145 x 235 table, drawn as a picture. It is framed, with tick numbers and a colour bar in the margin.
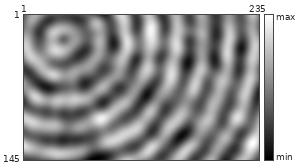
There is no overall slope. No lone cell stands out from its neighbours. Overall the values sit about 50% of the way up the scale. Neither half mirrors the other. The texture varies smoothly and slowly. Rings spread out from the top left.
